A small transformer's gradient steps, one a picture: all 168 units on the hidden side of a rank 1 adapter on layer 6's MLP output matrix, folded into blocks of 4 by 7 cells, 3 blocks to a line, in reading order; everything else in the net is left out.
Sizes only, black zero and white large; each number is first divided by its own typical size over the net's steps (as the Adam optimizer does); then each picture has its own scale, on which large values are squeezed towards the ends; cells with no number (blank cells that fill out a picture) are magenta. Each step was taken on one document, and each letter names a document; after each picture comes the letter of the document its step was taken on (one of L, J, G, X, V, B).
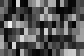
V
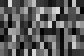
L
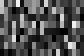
L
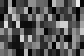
V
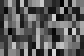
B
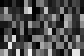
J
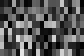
V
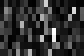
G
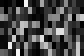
J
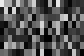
L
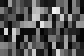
L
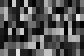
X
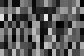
V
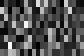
J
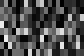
X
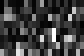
G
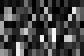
G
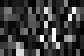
G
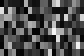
J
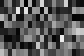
B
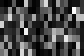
G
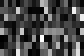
G
